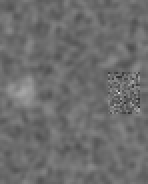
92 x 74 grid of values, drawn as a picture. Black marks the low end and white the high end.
A single bump stands in the middle left. There is no overall slope. In the middle right lies a patch that is rougher than the rest. No single row or column stands out from its neighbours. Values change most from cell to cell in the middle right.
